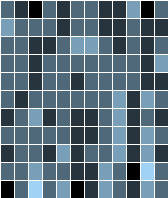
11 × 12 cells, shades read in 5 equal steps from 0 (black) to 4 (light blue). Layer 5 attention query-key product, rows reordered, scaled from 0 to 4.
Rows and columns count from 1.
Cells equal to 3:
19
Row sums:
17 20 22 23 20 24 20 23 22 24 23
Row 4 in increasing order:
1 1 2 2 2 2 2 2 2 2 2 3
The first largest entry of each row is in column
10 1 6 12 1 9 3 9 5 11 3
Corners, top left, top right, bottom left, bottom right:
2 2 0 2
